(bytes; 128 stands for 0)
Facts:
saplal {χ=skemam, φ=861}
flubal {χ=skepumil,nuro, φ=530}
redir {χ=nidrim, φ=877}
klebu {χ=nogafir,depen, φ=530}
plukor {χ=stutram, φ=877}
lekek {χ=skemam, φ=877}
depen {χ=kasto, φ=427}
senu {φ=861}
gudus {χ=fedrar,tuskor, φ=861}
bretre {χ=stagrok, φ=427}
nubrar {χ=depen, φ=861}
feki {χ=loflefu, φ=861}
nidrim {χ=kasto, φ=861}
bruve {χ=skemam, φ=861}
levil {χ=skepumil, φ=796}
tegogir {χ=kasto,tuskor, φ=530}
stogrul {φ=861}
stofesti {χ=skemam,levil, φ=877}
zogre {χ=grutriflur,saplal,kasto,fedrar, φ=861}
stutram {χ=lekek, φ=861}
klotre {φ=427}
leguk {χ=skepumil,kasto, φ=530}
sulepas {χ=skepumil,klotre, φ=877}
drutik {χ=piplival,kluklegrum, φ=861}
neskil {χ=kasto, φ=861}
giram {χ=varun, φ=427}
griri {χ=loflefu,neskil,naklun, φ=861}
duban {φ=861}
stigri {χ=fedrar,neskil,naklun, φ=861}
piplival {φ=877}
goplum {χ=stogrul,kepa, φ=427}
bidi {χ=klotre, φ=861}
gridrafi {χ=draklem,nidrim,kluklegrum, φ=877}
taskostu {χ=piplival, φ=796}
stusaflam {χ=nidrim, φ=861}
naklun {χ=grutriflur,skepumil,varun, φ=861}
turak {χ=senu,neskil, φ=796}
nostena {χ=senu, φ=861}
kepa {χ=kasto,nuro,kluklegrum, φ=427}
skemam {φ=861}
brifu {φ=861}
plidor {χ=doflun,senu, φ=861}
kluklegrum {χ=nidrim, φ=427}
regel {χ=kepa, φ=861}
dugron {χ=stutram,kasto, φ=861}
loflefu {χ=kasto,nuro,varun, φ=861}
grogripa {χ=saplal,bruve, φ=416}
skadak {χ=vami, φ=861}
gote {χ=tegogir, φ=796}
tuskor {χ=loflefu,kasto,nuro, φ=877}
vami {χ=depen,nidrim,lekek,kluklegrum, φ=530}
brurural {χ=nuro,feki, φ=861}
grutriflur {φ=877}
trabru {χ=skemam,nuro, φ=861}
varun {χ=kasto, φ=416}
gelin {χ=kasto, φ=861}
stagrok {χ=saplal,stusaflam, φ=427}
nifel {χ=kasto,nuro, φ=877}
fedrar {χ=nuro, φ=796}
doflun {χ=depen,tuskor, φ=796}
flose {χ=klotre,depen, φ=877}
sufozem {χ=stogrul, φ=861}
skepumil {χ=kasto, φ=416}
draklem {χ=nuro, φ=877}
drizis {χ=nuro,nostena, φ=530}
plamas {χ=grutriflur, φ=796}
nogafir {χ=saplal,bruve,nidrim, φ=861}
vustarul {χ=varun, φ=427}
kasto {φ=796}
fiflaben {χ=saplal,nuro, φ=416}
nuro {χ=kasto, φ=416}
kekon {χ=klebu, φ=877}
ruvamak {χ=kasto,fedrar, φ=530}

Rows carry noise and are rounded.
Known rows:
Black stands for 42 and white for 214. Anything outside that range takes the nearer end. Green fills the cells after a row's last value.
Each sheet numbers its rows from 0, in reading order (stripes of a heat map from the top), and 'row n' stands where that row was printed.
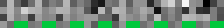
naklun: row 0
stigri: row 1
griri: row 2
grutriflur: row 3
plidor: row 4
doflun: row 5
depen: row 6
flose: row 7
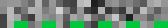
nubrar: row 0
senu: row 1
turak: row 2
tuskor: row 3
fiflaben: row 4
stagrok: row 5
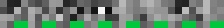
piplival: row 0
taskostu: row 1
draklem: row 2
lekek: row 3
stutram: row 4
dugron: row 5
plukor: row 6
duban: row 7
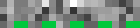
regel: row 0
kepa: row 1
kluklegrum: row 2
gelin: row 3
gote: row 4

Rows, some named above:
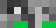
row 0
stofesti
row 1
nubrar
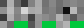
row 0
naklun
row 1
gudus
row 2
grogripa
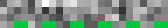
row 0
stagrok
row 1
kluklegrum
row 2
nidrim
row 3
loflefu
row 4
tegogir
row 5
stagrok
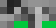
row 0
kekon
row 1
nubrar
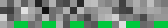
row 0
leguk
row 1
doflun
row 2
levil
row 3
neskil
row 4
klebu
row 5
zogre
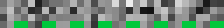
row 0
bidi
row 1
nifel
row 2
klotre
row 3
kasto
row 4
depen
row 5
skepumil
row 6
nogafir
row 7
sulepas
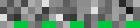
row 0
flubal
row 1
kepa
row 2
drizis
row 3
brurural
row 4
doflun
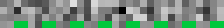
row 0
klotre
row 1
plamas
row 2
kepa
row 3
stusaflam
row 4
varun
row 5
ruvamak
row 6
feki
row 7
ruvamak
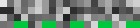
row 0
nuro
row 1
trabru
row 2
fedrar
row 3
klebu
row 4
vami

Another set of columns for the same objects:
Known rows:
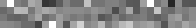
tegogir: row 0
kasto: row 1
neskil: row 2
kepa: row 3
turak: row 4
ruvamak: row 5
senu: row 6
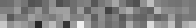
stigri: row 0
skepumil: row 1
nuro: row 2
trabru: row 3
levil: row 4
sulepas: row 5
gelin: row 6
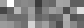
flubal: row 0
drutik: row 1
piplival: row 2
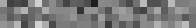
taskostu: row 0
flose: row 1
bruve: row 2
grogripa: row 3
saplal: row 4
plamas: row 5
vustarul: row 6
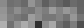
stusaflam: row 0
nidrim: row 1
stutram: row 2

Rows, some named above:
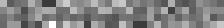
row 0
stagrok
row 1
kasto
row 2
nifel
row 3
kekon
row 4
stofesti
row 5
klotre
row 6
plamas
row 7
depen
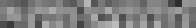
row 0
skemam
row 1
loflefu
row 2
nogafir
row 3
kluklegrum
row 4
brurural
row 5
brurural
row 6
fiflaben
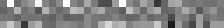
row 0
drizis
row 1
vami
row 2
tegogir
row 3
fedrar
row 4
leguk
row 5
doflun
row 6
lekek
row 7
naklun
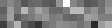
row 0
klotre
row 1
skemam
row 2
tegogir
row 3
skepumil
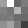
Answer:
klebu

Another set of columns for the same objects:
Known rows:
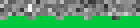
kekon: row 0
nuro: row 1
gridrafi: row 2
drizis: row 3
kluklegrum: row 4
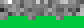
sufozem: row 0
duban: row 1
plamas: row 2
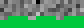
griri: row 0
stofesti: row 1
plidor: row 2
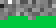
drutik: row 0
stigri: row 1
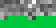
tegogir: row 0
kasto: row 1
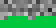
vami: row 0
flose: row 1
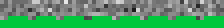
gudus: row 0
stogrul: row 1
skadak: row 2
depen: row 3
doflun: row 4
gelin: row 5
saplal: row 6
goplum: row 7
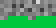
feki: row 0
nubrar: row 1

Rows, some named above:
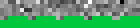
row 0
skemam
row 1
nidrim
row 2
tegogir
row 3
kasto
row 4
stofesti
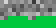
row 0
fedrar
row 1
vami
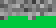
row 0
stagrok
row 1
klebu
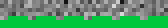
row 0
brurural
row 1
stutram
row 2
sulepas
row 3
klebu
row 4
lekek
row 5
trabru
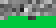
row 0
turak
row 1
klotre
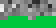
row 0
skepumil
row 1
drizis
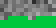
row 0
naklun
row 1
ruvamak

